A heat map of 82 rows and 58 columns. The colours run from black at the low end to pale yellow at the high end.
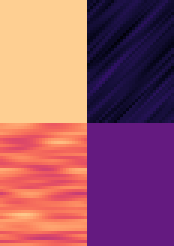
The table splits into 2 rows of 2 panels. Panel 1,1: very high, flat. Panel 1,2: very low, slanting up to the right, faint in contrast. Panel 2,1: high, streaked across. Panel 2,2: low, flat.
